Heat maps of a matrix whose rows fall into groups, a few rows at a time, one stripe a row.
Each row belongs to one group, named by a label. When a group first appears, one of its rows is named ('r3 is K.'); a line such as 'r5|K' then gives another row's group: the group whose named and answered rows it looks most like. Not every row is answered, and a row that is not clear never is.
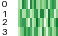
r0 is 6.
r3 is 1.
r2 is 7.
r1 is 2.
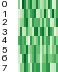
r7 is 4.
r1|6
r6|6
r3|2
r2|4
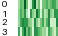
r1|7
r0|6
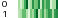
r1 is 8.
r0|4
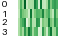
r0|8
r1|7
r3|1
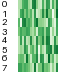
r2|1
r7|4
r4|7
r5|8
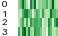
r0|6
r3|1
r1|1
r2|8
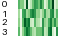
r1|6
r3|1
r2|1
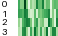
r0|7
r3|6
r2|1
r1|4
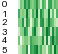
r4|6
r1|2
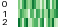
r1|7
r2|2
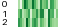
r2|2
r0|6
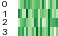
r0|1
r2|8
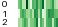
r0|2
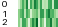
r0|8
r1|2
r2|8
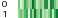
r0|6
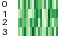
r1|8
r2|8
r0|1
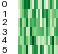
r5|2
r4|6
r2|4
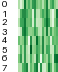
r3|6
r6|7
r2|4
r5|7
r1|4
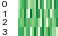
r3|2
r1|7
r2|1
